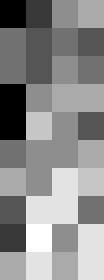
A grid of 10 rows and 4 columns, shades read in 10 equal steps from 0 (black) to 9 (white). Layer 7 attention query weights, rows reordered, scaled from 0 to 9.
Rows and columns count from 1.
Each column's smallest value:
0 2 4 3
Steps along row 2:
down up down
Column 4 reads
6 3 4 6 3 6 7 4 8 8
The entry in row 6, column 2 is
5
